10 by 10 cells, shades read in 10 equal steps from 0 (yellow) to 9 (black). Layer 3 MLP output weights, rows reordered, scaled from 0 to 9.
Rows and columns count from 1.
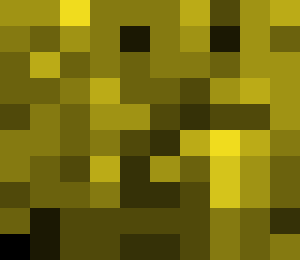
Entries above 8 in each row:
0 0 0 0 0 0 0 0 0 1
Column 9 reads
3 3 3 2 6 2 3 3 5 5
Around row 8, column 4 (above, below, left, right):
2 6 5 7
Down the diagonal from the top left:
3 5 5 2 3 7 5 1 5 4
